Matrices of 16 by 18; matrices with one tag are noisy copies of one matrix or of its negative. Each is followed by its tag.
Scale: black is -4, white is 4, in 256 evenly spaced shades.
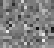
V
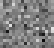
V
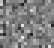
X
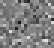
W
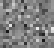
V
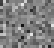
X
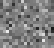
V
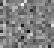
X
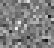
W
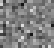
X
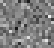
W
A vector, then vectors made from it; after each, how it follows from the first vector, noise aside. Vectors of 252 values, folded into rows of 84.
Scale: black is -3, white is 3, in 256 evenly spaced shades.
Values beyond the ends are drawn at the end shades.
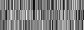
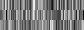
sign-scrambled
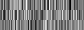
wrapped around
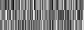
sign-scrambled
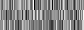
sign-scrambled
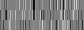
partly zeroed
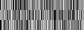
wrapped around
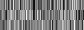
copied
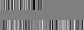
partly zeroed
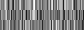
sign-scrambled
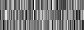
sign-scrambled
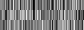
copied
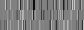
partly zeroed
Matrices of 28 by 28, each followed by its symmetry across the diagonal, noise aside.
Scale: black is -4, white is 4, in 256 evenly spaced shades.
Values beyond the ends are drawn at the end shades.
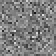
symmetric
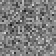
symmetric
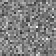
neither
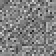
symmetric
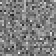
neither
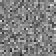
neither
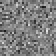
neither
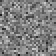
neither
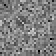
symmetric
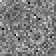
symmetric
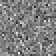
neither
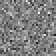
neither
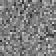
neither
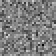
neither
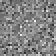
symmetric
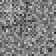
symmetric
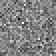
symmetric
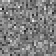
neither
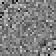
symmetric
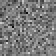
symmetric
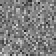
neither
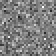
neither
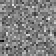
neither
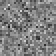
symmetric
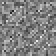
symmetric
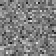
neither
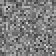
symmetric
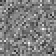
symmetric
